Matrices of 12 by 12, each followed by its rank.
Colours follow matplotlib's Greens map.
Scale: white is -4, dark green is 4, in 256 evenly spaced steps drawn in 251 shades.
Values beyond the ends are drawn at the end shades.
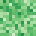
full rank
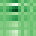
one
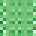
one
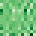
two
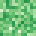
full rank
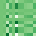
one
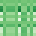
one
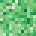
full rank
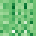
two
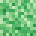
full rank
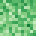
full rank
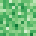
full rank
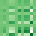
one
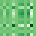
one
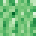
two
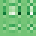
one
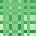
one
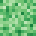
full rank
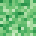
full rank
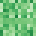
two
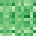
two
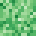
full rank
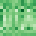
two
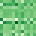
two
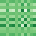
one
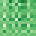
two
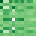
two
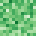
full rank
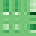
one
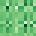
two
